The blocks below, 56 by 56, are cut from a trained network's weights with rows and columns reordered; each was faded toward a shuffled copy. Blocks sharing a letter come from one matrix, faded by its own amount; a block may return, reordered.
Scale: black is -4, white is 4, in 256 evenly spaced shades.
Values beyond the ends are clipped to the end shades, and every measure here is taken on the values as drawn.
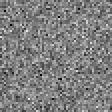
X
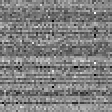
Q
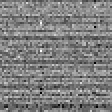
Q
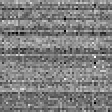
Q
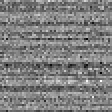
Q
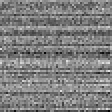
Q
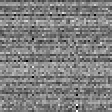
Q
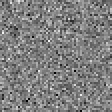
X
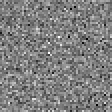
X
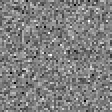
X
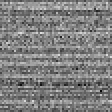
Q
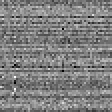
Q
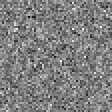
X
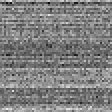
Q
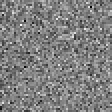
X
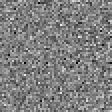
X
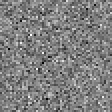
X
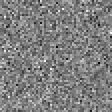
X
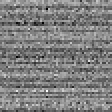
Q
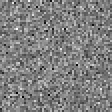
X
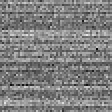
Q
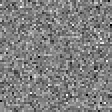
X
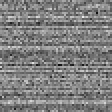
Q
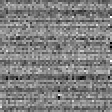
Q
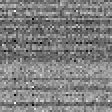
Q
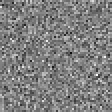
X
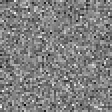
X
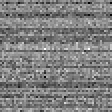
Q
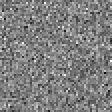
X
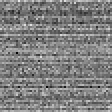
Q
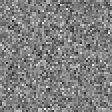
X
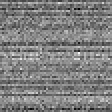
Q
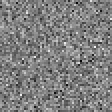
X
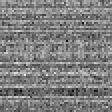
Q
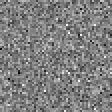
X
